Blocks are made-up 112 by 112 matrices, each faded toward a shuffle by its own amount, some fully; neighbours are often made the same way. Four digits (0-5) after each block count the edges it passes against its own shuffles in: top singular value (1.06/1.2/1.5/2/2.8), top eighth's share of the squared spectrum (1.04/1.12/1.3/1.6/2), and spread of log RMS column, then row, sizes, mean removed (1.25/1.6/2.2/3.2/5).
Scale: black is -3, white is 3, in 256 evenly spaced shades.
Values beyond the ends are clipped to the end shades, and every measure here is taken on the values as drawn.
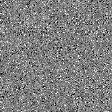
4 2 2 1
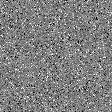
0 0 0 0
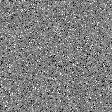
2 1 0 0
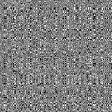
5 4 4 3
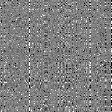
5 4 3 2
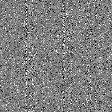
2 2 3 0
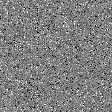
1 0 1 0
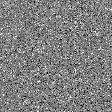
0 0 1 0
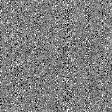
1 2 3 0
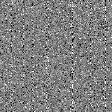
2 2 3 0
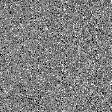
1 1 3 0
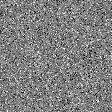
2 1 0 0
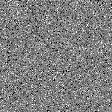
3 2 1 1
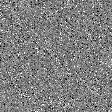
0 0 1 0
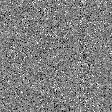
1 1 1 0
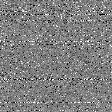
2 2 0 3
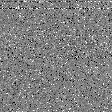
2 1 0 2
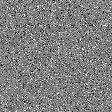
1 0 0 1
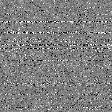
2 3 0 4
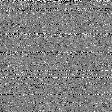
2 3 0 4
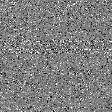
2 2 0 3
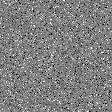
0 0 0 0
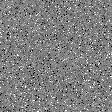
0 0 0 0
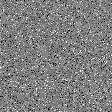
0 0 0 0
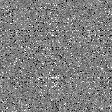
4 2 1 2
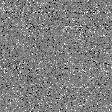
2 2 0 2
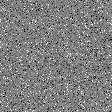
0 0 0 0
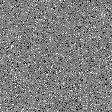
1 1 0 0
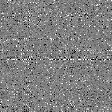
4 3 2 3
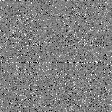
3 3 1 2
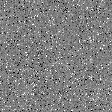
2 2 1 1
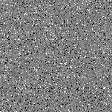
2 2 0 1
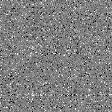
3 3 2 2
